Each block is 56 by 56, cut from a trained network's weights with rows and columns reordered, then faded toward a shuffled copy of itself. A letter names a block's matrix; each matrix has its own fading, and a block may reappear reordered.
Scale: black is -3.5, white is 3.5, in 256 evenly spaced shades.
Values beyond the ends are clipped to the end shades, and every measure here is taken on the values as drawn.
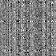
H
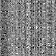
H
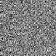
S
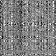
H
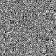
S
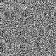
S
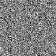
S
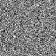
S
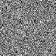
S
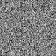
S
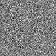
S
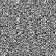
S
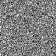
S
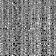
H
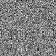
S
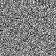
S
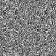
S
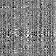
H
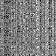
H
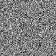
S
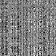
H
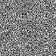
S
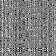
H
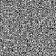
S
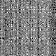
H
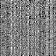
H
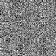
S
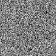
S
